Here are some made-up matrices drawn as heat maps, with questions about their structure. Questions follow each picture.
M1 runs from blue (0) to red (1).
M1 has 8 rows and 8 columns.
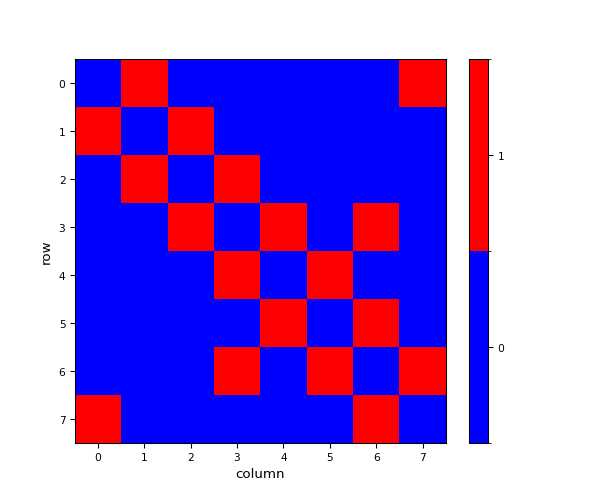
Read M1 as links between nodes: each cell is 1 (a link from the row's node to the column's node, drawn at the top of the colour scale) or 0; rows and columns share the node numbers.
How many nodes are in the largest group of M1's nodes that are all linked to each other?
2
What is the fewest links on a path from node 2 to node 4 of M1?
2
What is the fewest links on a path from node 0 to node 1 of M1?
1
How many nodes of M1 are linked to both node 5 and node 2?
0
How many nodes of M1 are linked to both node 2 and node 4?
1
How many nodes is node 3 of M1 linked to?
3
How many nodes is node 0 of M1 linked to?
2
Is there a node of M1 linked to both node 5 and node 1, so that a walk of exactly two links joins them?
no
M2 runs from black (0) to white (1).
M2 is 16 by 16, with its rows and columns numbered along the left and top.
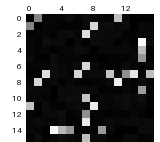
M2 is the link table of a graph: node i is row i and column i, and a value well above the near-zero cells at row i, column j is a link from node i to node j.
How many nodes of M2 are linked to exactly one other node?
10
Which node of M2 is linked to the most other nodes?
node 7
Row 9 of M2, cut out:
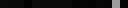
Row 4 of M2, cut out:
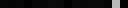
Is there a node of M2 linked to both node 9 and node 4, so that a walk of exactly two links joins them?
yes
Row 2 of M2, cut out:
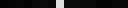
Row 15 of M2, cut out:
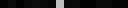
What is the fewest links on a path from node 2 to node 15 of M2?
2
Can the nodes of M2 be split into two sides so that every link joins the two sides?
yes
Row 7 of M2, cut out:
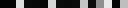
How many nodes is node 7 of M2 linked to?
6
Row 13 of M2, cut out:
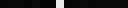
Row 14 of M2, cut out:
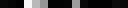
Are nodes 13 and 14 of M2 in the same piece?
no
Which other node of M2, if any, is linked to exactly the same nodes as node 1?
node 11
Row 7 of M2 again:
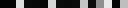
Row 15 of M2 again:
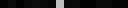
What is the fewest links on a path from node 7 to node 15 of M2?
1
